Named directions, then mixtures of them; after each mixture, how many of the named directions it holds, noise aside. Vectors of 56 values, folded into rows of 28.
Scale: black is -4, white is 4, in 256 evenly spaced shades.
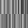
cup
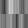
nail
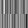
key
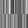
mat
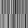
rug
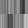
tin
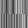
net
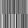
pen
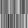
three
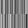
one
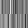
one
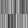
three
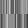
three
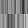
two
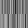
one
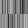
two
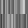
two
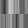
one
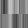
one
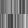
three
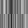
three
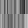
one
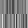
two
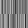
one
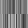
one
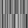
one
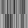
two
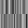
three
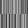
three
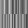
three
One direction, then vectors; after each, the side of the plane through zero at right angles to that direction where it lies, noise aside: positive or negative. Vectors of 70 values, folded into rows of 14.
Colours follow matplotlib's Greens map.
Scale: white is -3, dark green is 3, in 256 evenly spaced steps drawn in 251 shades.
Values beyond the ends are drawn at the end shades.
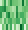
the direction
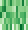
positive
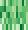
positive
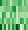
negative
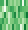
negative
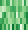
negative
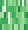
negative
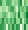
negative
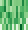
positive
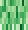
positive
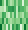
negative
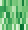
positive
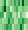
positive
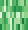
negative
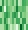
positive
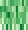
positive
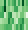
positive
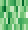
positive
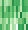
positive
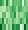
negative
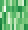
negative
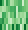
negative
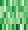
negative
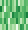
positive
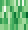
negative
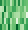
negative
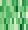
positive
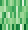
negative
